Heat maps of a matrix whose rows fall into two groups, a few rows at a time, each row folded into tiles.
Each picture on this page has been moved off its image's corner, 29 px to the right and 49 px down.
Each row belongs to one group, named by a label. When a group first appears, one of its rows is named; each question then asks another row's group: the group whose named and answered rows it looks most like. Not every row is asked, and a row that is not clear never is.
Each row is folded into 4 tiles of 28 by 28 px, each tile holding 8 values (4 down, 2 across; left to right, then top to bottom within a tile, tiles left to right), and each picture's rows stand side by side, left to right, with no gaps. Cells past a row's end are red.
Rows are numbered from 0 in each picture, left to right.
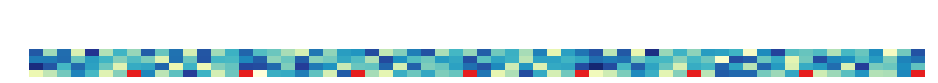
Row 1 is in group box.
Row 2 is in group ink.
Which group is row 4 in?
box
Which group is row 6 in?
ink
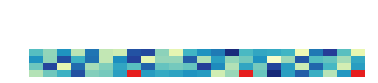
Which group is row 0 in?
box
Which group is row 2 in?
ink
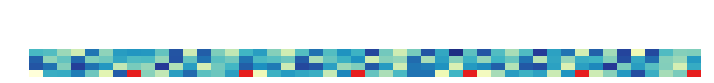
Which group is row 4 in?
ink
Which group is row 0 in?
ink
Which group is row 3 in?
ink
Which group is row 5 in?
box
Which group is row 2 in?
ink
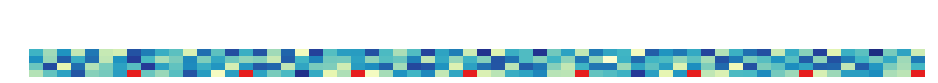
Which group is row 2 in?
box
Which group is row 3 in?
ink
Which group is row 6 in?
box
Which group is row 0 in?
box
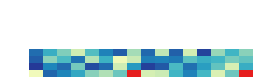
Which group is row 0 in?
ink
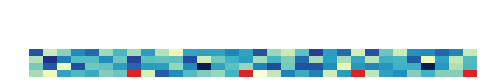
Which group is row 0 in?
box
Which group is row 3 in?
ink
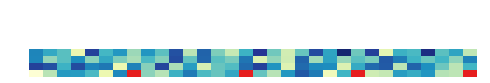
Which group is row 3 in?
box
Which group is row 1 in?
box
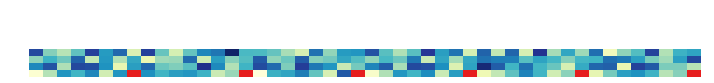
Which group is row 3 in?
ink
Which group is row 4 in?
box
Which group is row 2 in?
ink
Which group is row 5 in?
box
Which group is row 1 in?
ink
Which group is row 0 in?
ink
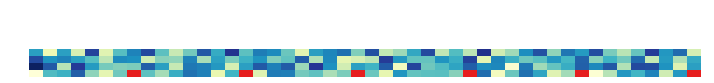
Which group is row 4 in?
box
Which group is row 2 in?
ink
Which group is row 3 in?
box
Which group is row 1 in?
ink
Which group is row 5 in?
ink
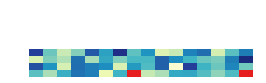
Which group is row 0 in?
ink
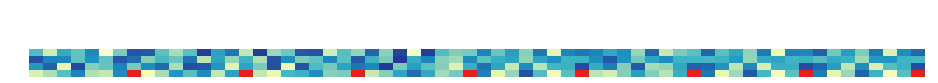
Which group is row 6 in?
box
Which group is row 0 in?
box
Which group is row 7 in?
box
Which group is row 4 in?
box
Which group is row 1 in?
ink
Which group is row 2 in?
box
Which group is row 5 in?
box
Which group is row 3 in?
box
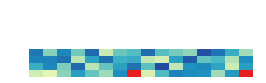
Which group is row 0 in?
box
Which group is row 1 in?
ink
